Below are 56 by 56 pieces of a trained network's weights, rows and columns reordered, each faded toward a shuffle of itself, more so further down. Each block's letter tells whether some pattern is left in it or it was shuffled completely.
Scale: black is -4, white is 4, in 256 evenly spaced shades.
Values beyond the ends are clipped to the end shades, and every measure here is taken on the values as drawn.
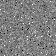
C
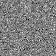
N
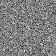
C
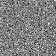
C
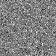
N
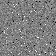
C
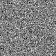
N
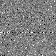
N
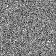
C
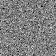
C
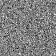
C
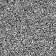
C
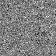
C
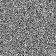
C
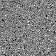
N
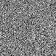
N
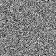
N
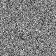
N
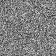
C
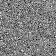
C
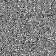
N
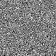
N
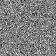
N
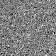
C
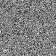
C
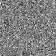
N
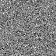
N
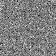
C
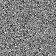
C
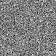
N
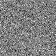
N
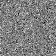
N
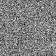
C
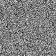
C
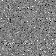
N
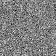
C
